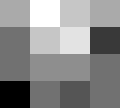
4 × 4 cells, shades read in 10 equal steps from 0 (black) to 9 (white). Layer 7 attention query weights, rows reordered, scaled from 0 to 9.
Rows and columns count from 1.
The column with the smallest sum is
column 1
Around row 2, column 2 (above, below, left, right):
9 5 4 8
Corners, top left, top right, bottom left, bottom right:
6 6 0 4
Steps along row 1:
up down down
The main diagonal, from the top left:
6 7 5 4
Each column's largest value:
6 9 8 6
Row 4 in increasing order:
0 3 4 4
